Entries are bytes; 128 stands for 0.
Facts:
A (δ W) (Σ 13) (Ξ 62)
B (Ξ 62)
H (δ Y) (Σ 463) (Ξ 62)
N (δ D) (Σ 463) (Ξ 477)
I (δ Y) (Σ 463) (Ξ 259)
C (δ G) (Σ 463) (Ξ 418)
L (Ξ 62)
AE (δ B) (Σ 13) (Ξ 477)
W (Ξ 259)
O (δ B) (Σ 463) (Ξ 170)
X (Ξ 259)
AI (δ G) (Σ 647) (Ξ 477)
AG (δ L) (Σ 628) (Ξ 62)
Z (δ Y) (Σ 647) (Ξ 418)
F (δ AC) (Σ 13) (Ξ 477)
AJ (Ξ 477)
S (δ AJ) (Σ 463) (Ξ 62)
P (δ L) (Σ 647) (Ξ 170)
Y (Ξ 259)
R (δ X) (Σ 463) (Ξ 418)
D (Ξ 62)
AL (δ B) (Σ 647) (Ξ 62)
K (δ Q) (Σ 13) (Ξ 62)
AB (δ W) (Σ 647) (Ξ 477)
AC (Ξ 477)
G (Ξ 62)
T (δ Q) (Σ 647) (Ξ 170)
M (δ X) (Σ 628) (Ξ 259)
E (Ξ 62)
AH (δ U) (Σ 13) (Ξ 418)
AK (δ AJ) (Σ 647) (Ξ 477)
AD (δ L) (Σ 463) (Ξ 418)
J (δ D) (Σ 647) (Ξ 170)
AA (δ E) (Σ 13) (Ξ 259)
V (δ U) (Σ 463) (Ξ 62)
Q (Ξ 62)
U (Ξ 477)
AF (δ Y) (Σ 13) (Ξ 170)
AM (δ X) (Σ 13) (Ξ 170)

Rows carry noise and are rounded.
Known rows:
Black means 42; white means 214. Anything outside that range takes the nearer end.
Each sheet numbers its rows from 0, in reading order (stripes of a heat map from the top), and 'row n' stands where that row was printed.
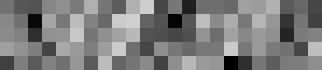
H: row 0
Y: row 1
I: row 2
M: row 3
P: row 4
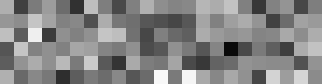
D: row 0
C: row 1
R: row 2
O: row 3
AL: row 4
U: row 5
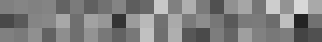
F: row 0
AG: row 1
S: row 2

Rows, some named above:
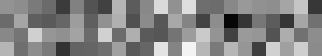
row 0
AJ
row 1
T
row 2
AD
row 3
U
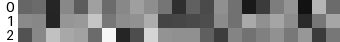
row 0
AF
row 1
I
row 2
B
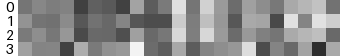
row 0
AC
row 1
N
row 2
AC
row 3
X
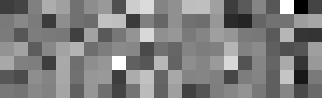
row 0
L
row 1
AM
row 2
E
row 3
AA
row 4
X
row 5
AG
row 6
A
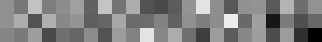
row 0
AD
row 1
W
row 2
Q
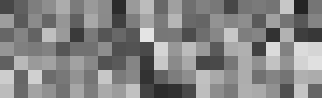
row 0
AG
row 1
V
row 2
G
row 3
N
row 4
AE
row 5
AH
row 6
Z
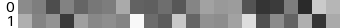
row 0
J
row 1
X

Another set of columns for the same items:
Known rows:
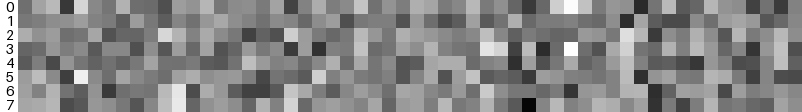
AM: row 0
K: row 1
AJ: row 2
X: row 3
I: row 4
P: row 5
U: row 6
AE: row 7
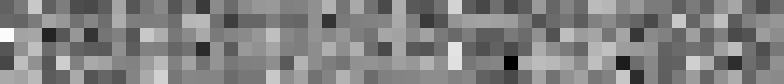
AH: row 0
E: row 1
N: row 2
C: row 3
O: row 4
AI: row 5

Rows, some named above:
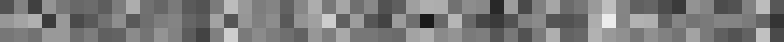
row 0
I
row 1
AD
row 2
AA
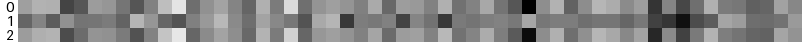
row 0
AE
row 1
H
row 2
AE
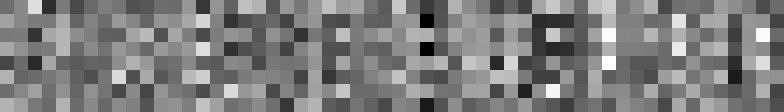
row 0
R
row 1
L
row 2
W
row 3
L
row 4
Y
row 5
D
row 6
M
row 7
AG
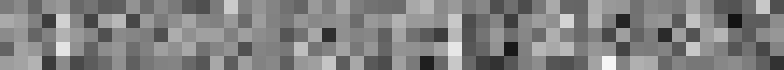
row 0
AA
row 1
J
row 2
A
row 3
T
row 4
AD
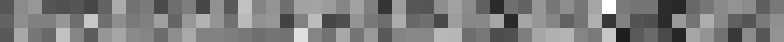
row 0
Z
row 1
AL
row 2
AF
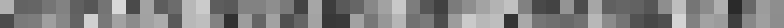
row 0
D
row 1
B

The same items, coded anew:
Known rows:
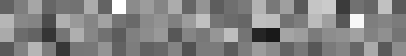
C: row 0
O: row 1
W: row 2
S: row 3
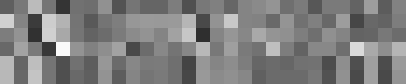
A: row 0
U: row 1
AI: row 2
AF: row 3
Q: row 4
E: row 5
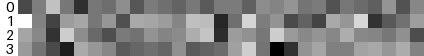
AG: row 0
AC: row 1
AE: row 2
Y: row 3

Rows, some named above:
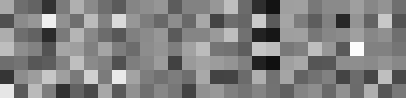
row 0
W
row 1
AD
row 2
W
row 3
O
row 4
X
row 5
R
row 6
B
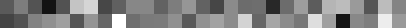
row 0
M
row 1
Z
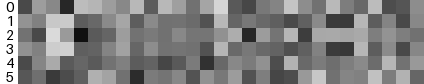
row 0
AM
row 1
L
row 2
AL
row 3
L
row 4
H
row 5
AA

